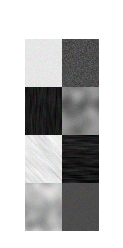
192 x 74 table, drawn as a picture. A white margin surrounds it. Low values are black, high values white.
It is made of 4 by 2 panels. Panel 1,1: very high, flat. Panel 1,2: low, fine-grained, faint in contrast. Panel 2,1: very low, streaked downward, faint in contrast. Panel 2,2: middling, smooth. Panel 3,1: very high, slanting down to the right, faint in contrast. Panel 3,2: very low, streaked across, faint in contrast. Panel 4,1: high, smooth. Panel 4,2: low, flat.
